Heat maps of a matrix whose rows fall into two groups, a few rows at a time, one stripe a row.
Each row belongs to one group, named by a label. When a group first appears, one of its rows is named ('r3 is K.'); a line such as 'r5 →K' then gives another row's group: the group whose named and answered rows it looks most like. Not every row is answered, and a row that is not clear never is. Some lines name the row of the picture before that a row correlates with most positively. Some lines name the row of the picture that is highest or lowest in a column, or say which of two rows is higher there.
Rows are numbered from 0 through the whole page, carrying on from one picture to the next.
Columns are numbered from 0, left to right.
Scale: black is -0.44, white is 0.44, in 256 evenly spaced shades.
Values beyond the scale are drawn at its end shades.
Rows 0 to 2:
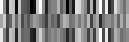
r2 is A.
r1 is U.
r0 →A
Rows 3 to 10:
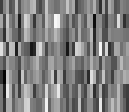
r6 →A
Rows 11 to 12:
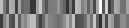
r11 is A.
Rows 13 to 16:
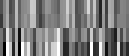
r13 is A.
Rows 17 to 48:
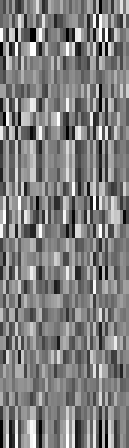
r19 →A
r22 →U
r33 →A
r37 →U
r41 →U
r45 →A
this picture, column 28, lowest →32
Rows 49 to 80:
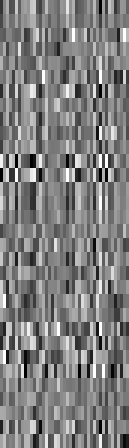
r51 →U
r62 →A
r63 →A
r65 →U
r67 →A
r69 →A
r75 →U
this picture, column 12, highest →51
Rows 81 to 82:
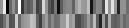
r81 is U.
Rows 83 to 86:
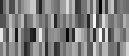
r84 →U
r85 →A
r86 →U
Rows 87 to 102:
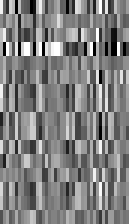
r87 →A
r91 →U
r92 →U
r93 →A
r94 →A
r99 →U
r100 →A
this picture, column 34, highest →99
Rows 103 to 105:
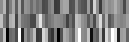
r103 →U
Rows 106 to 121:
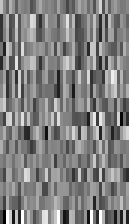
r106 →A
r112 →U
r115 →U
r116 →A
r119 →U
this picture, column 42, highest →115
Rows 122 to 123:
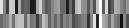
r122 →A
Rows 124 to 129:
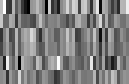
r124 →U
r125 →A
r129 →U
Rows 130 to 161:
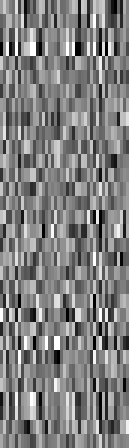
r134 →A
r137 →U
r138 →U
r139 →U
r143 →A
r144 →U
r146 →U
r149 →A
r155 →U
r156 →U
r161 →A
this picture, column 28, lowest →146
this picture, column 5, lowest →152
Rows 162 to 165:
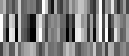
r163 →A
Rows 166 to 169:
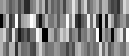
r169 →A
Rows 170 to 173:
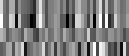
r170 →A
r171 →A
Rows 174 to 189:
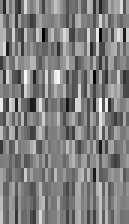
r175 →A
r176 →U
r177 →U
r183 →A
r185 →U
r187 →A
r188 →A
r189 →A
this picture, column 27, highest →186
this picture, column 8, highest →179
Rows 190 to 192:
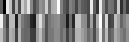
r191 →A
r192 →A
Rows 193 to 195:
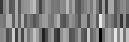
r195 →U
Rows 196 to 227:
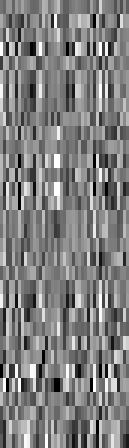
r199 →A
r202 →A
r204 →U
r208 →A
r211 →U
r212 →U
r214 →U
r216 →A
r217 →A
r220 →U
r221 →U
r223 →U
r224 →A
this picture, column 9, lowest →218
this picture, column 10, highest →222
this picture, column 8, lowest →220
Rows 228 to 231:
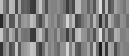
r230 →A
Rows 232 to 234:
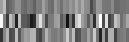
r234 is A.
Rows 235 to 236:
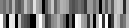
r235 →U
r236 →A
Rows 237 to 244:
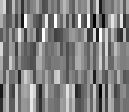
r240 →A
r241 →A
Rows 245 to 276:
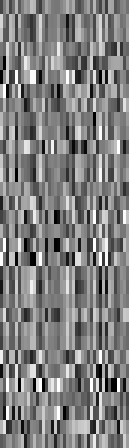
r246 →A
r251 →U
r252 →U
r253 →A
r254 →A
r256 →A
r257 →A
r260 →U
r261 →A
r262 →U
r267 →U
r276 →U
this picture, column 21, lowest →274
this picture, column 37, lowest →272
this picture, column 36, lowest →263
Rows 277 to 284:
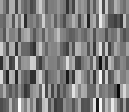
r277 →A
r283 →U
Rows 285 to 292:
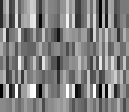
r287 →U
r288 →A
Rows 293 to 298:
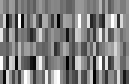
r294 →U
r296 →U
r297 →A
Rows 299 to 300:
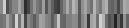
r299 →U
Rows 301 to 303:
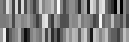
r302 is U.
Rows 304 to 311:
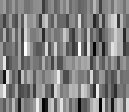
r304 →U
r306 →U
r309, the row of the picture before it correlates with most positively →301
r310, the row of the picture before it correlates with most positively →303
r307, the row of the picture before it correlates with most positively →302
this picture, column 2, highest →309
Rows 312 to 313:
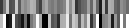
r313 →U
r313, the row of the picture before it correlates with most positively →304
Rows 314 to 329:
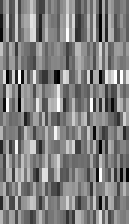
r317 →A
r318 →A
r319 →U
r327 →U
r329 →A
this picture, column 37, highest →319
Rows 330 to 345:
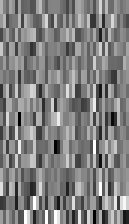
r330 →A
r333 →A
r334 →U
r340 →U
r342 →A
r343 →A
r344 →U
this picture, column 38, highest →344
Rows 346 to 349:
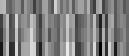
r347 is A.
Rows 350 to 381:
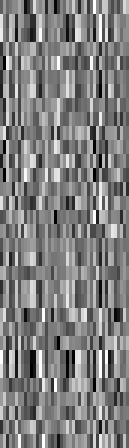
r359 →U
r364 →A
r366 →U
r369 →U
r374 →U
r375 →A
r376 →A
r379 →A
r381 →U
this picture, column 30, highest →354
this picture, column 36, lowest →375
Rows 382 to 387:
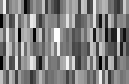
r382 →U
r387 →A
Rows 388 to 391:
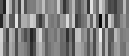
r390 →A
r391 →A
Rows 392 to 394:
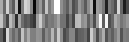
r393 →A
